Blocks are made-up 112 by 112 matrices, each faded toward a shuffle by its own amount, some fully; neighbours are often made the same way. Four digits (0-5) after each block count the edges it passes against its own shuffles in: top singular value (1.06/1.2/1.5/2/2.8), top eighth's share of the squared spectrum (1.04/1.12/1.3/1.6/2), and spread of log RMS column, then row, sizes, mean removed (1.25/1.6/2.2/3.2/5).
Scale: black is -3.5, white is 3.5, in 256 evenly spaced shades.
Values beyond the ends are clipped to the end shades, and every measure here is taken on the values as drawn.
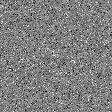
0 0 0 0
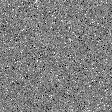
0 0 0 0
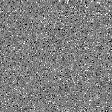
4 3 1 1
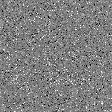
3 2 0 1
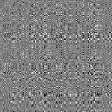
5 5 4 4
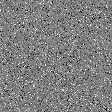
1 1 0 0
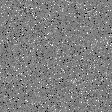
0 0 0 0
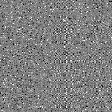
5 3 2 2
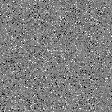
4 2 1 1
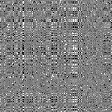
5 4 3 3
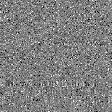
4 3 1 2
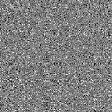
4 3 2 2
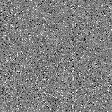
3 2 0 0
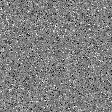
0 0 0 0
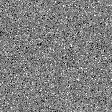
2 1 0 0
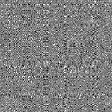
5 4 3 3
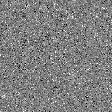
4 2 1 1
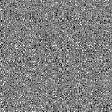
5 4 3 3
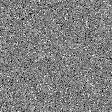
1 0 0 0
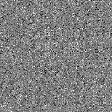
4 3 1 1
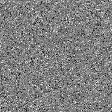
3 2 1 0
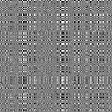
5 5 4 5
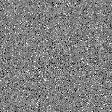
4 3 1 1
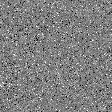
2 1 0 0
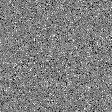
2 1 0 0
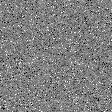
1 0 0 0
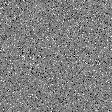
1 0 0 0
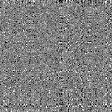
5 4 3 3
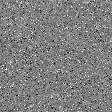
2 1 0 0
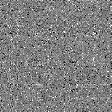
4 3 2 1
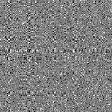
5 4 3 2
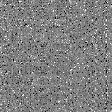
4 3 1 1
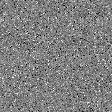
3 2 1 0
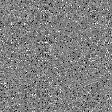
4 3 1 1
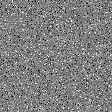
2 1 0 0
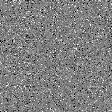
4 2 1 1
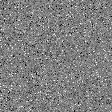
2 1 0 0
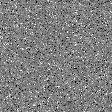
0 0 0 0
